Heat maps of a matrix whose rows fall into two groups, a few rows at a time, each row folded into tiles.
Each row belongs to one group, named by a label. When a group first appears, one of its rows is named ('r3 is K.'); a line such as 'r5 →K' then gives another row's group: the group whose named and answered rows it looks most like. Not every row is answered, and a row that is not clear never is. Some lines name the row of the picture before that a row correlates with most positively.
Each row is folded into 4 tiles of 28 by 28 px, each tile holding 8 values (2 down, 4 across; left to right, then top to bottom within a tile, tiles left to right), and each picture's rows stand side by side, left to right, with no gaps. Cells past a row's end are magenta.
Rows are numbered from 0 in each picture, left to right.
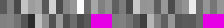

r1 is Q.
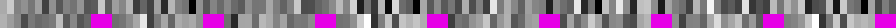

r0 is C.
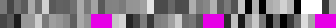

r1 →C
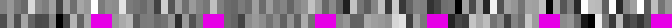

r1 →C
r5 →Q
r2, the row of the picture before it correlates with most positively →0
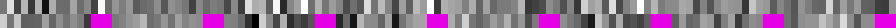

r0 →C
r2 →Q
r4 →C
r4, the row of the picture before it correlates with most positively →1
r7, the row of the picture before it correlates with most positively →3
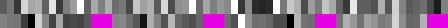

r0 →Q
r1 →Q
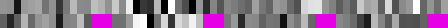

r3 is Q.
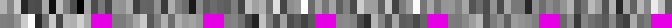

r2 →Q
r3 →Q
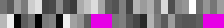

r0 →C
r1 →Q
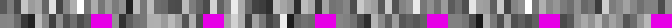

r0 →Q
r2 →C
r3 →Q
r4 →Q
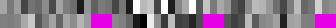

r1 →Q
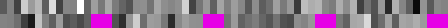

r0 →Q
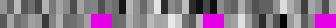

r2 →C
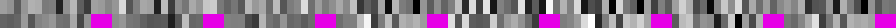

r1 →C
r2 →Q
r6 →C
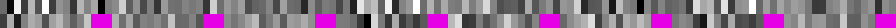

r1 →C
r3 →Q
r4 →C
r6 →Q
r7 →C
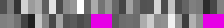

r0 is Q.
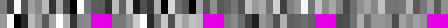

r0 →C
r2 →Q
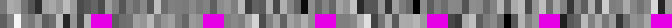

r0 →C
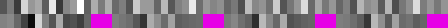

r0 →Q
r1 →Q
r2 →Q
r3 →Q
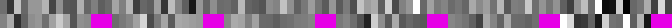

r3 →Q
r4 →Q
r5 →C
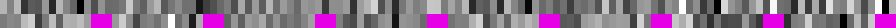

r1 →C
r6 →C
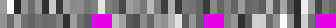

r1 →C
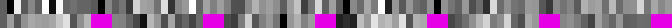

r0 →C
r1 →Q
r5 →Q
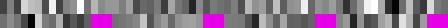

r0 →Q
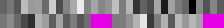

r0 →Q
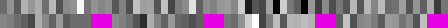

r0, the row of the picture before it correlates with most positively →0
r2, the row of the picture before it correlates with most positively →1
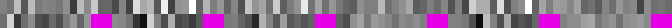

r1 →Q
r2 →Q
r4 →Q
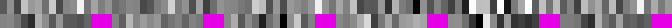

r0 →Q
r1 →C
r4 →Q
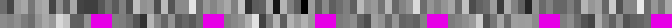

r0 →C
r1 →Q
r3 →Q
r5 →Q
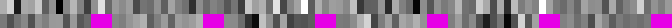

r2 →Q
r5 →Q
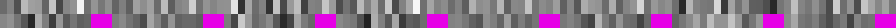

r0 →Q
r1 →Q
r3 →Q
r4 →Q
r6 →C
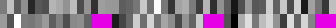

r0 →C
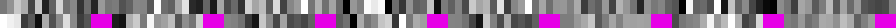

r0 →C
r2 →Q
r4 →Q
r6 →C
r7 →C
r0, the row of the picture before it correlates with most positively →0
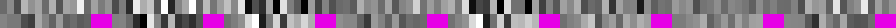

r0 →Q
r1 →Q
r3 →Q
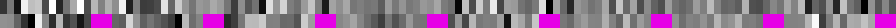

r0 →Q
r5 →C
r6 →C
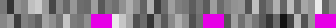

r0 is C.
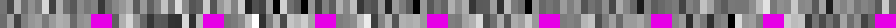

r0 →C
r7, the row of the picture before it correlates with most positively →1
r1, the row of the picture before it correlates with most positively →2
